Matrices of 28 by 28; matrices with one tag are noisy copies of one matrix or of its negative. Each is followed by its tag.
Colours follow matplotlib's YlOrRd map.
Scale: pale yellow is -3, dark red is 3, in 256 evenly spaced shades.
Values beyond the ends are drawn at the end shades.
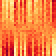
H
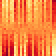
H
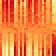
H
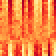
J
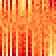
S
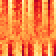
J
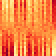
H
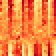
J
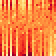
S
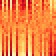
S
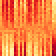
H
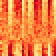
J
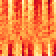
J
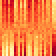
H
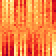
H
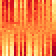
H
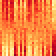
H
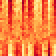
J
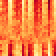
J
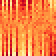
S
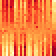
H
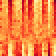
J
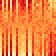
S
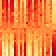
H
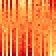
S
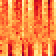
J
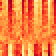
J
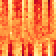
J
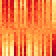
H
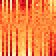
S
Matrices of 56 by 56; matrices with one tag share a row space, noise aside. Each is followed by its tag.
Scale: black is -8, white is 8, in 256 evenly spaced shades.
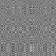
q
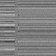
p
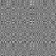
q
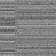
p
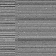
p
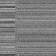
p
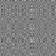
q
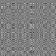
q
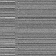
p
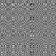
q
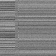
p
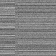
p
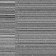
p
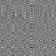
q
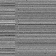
p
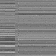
p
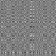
q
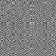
q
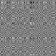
q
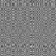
q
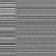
p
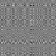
q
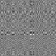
q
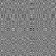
q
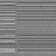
p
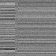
p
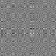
q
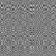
q
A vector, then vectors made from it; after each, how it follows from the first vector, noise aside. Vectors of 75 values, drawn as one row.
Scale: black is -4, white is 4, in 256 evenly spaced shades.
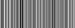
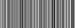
reversed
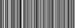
sign-scrambled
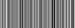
reversed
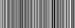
reversed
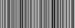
reversed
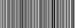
reversed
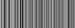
sign-scrambled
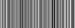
reversed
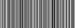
reversed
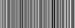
reversed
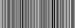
reversed
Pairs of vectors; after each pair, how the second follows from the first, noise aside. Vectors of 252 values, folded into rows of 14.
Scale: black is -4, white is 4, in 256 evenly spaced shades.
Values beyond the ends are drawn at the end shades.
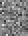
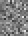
shuffled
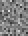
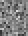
shuffled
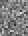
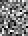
scaled up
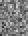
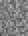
shrunk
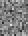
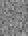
shrunk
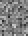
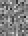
shuffled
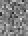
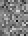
shuffled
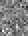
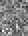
copied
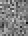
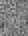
shrunk
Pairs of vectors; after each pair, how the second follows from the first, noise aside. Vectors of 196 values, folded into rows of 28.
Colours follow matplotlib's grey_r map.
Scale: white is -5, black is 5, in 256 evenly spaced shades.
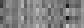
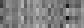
copied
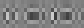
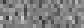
shuffled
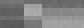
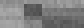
negated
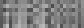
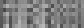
copied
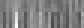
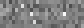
shuffled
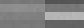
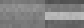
copied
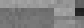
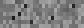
shuffled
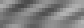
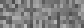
shuffled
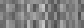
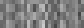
copied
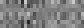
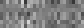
negated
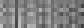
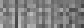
copied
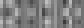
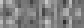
copied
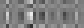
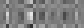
copied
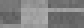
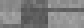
negated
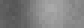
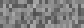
shuffled
